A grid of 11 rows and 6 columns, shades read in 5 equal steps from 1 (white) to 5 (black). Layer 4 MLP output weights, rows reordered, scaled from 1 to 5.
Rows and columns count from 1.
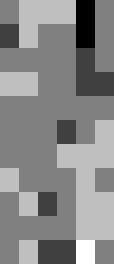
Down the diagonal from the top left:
3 2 3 3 3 2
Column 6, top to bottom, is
3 3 3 4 3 2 2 3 2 2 3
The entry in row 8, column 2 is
3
